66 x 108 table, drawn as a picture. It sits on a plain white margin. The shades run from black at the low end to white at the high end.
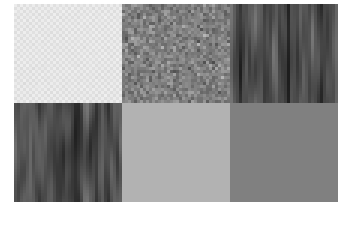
The table splits into 2 rows of 3 panels. Panel 1,1: very high, checkered, faint in contrast. Panel 1,2: middling, fine-grained. Panel 1,3: low, streaked downward. Panel 2,1: low, streaked downward. Panel 2,2: high, flat. Panel 2,3: middling, flat.
